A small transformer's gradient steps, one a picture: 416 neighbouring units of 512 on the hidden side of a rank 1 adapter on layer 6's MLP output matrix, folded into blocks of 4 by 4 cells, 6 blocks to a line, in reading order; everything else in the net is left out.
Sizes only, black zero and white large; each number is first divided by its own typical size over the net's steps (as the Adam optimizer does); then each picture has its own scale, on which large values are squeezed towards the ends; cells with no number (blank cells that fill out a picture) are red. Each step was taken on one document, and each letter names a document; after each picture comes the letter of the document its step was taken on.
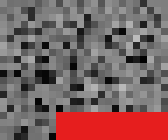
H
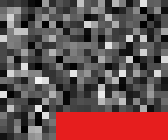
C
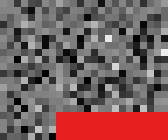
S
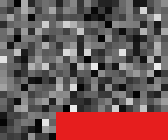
H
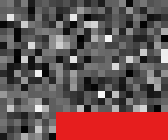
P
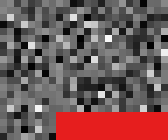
P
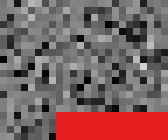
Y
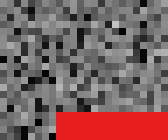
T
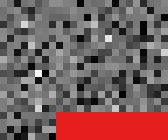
T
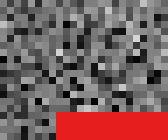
H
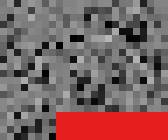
Y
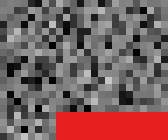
C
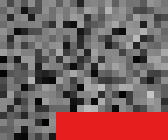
H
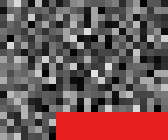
Y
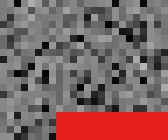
Y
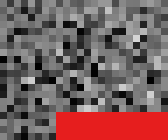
H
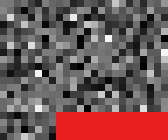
P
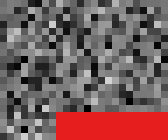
C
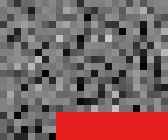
T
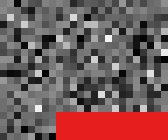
S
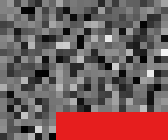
S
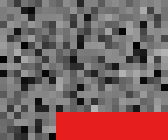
T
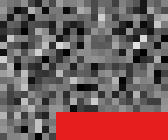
C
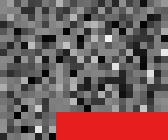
S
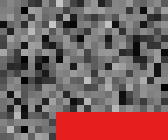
C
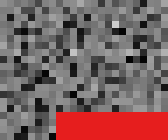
H
